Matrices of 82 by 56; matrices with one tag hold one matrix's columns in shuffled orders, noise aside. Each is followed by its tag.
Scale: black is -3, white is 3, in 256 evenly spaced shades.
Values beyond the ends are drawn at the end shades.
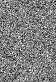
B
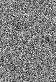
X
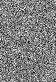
X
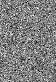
X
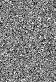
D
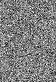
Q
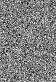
D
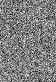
Q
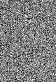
Q
